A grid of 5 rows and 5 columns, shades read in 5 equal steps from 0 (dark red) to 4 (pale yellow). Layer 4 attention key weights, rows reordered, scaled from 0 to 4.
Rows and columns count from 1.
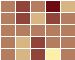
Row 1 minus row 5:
0 -2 1 -4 1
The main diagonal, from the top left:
2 1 2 2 2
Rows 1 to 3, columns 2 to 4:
1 2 0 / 1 3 1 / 2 2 2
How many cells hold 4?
1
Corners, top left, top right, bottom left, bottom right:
2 3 2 2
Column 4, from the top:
0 1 2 2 4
